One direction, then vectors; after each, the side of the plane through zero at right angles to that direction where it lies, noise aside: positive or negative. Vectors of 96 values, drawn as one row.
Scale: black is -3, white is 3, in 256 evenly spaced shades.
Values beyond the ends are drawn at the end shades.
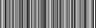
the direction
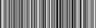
positive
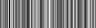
positive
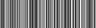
negative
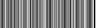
negative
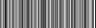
positive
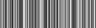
positive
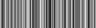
negative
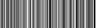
negative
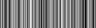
positive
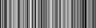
positive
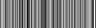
positive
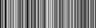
positive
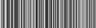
negative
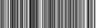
negative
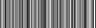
positive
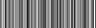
positive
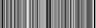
negative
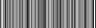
positive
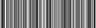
negative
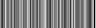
negative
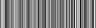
positive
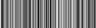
negative
